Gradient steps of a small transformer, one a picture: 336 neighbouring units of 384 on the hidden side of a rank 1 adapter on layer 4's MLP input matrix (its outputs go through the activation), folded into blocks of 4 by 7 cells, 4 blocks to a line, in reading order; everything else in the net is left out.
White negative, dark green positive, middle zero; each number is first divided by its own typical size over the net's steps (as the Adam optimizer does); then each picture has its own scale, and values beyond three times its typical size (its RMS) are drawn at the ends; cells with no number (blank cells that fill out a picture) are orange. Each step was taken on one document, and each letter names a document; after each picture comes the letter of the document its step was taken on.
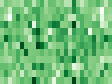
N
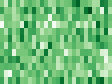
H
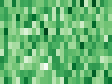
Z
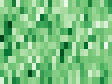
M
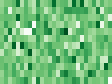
N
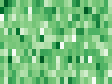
H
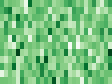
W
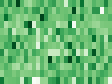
N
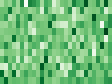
W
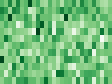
Z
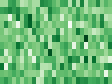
Z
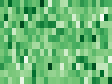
Z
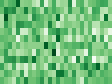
Z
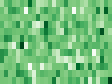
N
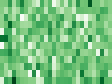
M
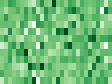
N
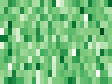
M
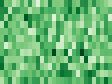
Z
